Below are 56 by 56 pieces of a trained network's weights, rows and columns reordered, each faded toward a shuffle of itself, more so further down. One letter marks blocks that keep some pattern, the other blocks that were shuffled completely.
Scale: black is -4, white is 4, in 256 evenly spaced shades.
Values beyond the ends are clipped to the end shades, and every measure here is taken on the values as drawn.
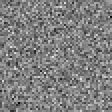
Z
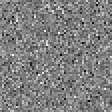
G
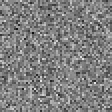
Z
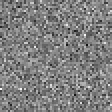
Z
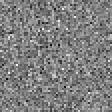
Z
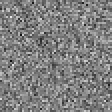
Z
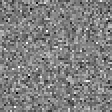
Z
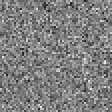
G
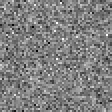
Z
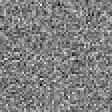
G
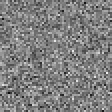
G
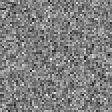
G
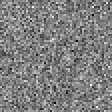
Z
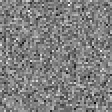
Z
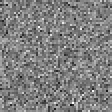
Z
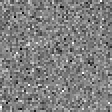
G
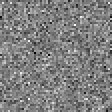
G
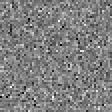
Z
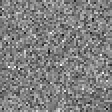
Z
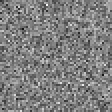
Z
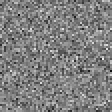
G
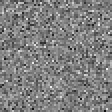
Z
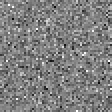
G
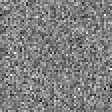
Z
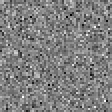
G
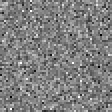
Z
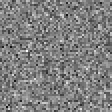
G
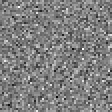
G
